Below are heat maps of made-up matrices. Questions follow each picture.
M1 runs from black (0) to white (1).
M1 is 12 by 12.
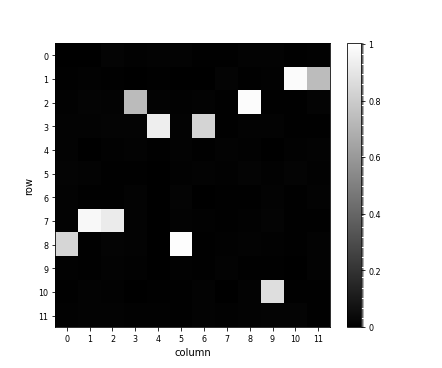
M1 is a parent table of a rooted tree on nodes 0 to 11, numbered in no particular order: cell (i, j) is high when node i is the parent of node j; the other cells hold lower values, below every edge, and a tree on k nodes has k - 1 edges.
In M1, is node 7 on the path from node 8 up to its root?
yes
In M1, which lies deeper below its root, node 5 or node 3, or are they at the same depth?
node 5
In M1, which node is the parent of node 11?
1
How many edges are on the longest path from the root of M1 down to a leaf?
3
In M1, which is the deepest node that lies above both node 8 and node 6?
2
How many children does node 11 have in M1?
0
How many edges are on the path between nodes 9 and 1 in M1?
2
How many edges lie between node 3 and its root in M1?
2
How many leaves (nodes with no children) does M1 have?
6
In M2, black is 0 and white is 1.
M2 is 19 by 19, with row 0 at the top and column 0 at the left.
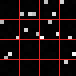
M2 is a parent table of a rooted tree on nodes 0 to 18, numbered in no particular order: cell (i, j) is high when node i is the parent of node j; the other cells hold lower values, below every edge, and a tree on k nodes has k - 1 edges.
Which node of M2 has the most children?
3
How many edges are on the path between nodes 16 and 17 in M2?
7
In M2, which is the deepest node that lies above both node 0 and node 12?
5
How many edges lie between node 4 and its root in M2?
3
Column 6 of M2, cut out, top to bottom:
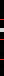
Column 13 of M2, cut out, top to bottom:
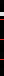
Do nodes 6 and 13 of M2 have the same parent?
no
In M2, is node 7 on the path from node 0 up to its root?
no
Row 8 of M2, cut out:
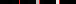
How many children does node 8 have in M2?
2
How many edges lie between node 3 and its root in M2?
0
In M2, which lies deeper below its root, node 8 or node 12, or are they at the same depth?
node 12
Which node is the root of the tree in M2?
3
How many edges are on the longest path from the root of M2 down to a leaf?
4
